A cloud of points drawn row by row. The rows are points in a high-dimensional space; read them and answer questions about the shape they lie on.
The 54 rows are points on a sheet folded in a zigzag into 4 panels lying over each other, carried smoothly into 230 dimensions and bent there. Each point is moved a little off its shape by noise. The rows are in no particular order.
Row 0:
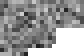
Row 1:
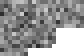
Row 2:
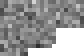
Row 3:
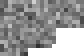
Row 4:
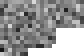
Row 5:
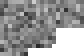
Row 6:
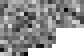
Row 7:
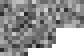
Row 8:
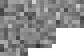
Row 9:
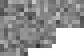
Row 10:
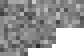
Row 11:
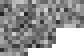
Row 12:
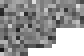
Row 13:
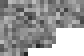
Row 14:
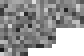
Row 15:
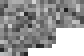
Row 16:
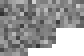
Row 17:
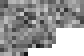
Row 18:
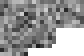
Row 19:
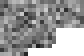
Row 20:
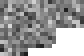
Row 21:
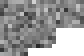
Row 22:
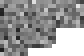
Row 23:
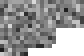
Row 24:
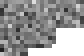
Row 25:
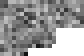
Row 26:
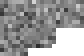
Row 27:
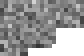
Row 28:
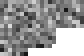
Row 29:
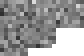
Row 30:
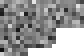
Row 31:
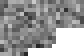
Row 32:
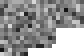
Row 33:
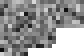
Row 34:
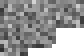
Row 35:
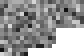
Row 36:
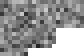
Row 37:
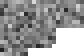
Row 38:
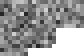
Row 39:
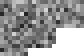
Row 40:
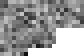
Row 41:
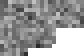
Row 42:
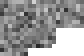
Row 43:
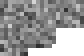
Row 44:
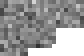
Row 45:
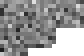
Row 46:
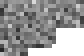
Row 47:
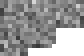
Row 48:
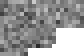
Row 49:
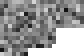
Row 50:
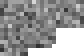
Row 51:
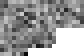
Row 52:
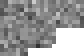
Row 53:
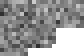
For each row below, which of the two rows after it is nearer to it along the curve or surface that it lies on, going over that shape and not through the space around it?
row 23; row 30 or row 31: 30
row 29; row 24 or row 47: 47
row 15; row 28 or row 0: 28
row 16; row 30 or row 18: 18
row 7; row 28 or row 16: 16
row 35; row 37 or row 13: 37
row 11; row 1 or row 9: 1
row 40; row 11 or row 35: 11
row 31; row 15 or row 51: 51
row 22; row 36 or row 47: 47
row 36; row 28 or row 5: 5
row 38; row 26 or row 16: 16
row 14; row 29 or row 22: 22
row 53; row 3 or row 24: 3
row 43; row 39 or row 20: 20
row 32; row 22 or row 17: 22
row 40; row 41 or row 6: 41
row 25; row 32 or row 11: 11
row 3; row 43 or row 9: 43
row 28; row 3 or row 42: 3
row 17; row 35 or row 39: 39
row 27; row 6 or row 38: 6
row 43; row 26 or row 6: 6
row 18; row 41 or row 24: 41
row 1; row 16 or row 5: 16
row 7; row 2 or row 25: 25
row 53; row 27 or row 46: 27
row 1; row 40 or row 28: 40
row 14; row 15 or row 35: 35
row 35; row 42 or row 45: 45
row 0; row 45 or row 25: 25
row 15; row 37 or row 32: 37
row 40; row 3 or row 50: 3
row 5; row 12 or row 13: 13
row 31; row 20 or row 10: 10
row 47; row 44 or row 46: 44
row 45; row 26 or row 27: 27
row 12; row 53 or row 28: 28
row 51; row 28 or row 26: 26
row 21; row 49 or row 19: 19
